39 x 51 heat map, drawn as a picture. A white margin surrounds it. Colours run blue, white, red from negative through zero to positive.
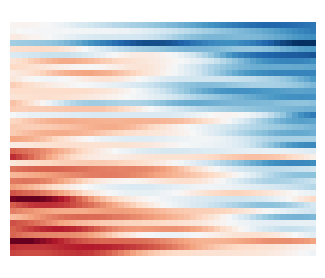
On average the colour sits 50% of the way up the scale. The ninth with the lowest average is the top right. There is an overall slope up to the bottom left. Neither half mirrors the other. The grain runs across in streaks.
